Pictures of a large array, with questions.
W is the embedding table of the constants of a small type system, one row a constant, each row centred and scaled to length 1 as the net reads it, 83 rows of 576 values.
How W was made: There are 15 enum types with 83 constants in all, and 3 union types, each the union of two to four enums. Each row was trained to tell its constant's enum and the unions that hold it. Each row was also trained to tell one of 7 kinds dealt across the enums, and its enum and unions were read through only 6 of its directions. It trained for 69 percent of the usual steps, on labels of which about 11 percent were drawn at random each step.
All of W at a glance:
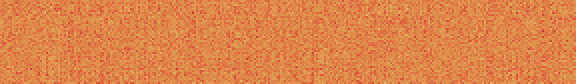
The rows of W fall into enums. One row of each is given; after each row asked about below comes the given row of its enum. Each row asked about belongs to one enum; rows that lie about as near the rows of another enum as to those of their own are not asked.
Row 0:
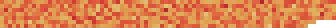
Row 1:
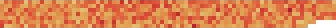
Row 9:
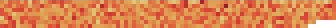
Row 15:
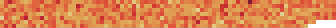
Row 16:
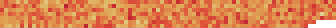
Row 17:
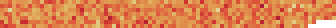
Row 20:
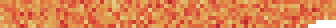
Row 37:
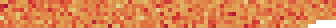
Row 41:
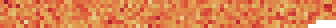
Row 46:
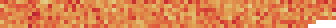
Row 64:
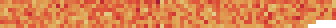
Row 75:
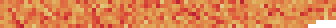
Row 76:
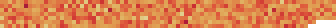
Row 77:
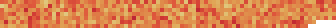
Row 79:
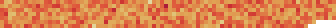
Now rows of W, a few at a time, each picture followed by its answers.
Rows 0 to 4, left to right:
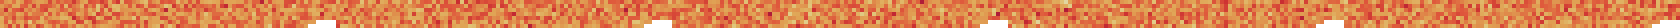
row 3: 75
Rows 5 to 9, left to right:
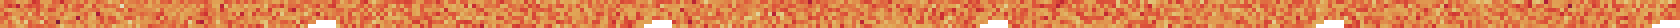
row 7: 64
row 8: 79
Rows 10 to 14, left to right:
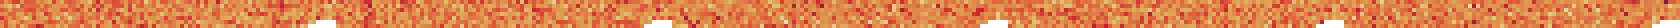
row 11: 77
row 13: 75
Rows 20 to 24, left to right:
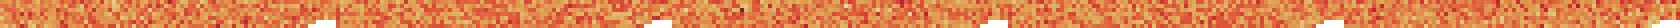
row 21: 1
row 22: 41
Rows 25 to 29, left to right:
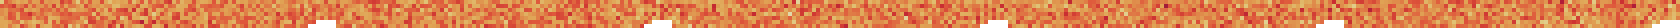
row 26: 17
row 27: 16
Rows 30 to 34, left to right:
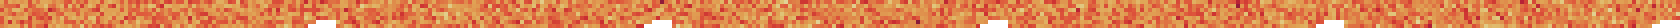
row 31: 75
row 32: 1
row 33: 41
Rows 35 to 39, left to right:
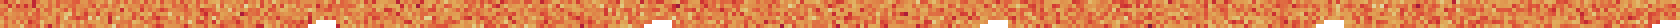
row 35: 9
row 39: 20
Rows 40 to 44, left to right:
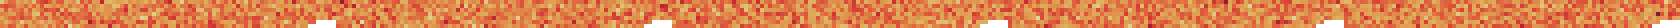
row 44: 17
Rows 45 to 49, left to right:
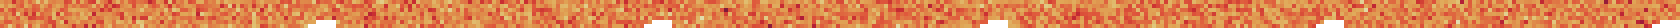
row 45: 46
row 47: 41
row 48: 20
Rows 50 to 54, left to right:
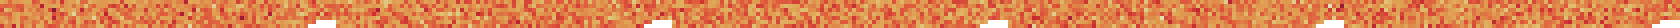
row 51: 16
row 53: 46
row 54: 75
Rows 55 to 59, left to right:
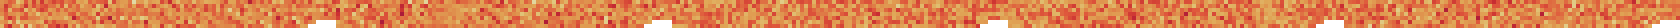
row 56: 46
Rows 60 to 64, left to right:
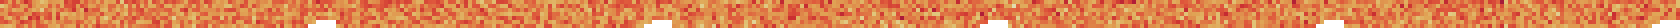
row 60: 64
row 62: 20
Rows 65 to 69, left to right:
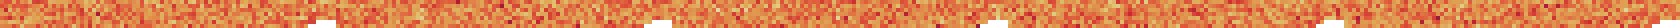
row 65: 15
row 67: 1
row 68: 20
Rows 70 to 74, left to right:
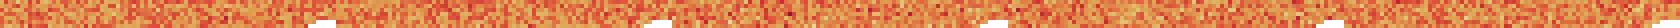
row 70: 1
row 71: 64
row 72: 46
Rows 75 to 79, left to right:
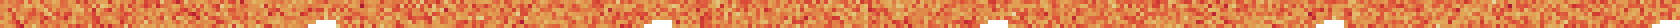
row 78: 64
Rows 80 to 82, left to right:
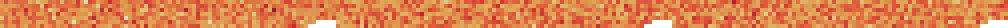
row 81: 16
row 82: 9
